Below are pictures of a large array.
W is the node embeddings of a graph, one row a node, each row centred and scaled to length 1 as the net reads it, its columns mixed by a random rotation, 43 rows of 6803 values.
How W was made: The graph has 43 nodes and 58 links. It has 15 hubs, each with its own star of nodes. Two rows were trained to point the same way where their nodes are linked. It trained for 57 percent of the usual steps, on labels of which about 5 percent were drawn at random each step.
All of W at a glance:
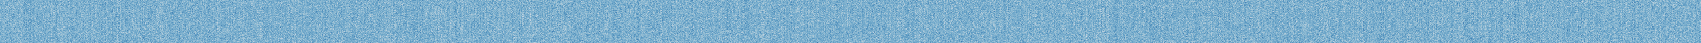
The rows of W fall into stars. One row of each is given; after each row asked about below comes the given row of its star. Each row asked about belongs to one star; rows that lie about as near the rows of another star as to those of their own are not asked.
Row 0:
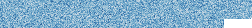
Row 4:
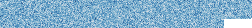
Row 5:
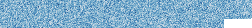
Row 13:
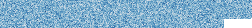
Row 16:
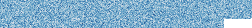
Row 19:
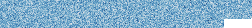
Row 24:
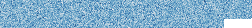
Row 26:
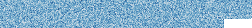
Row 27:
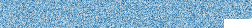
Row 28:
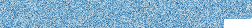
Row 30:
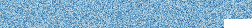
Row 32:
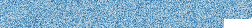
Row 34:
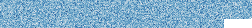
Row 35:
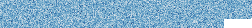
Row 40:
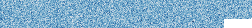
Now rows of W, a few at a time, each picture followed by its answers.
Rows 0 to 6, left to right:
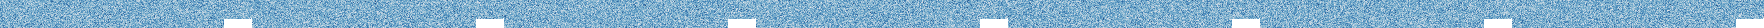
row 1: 27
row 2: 30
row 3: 34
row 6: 19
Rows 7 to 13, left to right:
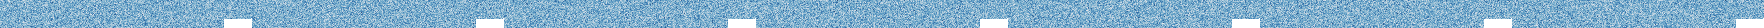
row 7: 26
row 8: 40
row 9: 32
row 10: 24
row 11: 32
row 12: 24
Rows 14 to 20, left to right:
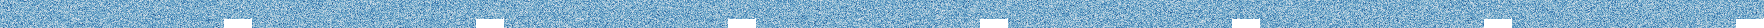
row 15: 0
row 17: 13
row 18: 35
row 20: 40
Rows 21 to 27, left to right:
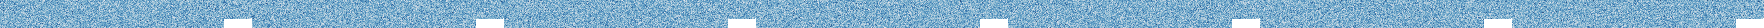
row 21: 5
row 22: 4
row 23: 16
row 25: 5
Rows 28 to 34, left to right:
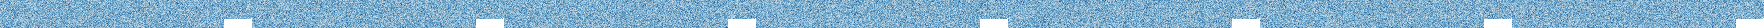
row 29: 28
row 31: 40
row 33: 28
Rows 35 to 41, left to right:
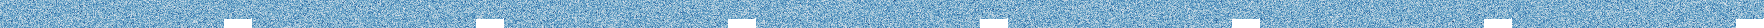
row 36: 13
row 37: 35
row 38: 30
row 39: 13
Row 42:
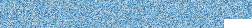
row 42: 34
